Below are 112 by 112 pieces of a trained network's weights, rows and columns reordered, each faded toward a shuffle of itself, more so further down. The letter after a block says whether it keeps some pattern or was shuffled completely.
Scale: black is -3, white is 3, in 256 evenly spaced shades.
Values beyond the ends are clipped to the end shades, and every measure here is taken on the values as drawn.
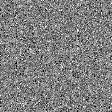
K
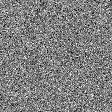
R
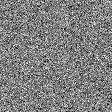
R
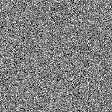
K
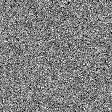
R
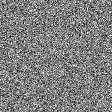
K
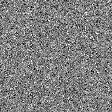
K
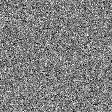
R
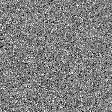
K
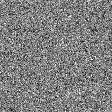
K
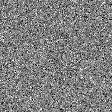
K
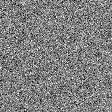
R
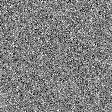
R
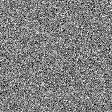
R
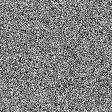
R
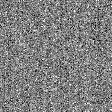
K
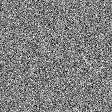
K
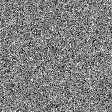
R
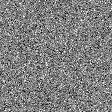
R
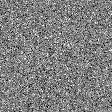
R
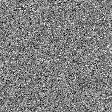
R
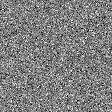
R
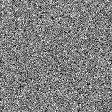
R
